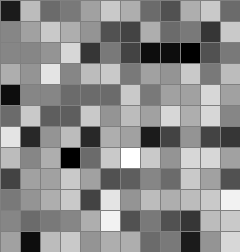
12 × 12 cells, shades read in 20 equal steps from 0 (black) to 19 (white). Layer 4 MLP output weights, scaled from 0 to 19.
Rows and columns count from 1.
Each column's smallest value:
1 1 7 0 3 6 5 1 1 0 4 4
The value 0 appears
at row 3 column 10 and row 8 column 4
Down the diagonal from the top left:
2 12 11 10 8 11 12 15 8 14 14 16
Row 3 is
10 10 11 16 4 9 5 1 1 0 6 9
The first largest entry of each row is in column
6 3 4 3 11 9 1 7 4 12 6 12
